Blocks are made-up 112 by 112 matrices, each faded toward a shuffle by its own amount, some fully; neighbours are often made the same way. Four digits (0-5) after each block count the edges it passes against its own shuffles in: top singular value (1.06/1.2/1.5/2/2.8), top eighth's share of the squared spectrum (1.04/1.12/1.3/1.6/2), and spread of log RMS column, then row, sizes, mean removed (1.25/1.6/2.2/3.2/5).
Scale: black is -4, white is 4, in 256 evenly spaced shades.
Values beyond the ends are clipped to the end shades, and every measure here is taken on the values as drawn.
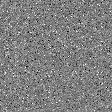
0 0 0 0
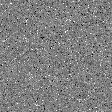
0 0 0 0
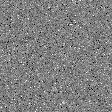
0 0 0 0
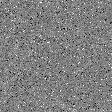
0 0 0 0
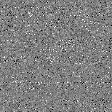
1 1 0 3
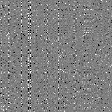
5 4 3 2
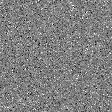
2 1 0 0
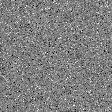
2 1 0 0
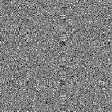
4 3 2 2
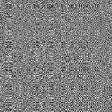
5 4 3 3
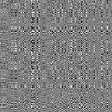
5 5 4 3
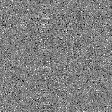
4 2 1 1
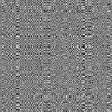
5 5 4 4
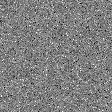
0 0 0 0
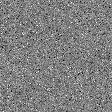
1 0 0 0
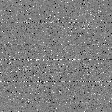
2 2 0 2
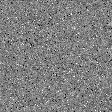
0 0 0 0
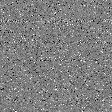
1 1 0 2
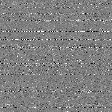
3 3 0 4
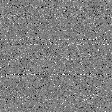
2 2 0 3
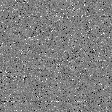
1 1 0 1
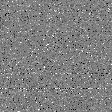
2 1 0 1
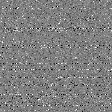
2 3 0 3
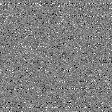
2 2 0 3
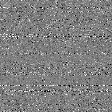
2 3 0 4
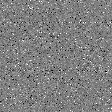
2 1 0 1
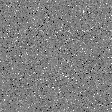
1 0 0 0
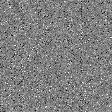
0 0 1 0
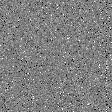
1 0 1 0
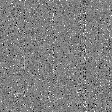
2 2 2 0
